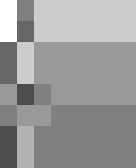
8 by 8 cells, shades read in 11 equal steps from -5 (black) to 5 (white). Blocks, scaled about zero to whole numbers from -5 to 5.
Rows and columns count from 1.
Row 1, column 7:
3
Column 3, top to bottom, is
3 3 1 1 0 1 0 0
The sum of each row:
23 22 8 8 4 2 0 0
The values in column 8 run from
0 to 3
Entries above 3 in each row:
1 1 0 0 0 0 0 0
